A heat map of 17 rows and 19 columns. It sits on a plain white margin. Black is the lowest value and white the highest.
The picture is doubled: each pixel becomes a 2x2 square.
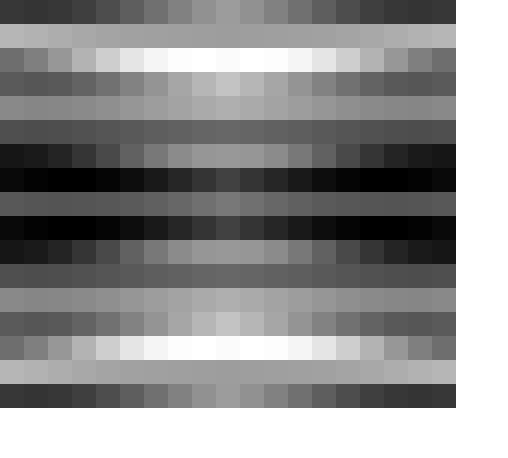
The values follow a bell shape. It mirrors both left to right and top to bottom. There is no overall slope.
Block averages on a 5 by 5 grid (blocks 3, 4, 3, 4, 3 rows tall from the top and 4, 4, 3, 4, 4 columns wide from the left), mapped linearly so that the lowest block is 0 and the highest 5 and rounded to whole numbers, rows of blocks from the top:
34543 | 23432 | 00100 | 23432 | 34543
